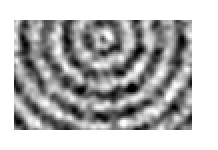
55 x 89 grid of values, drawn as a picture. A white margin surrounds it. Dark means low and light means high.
There is no overall slope. Overall the values sit about 50% of the way up the scale. Concentric rings centre on the top middle. The texture is blotchy.
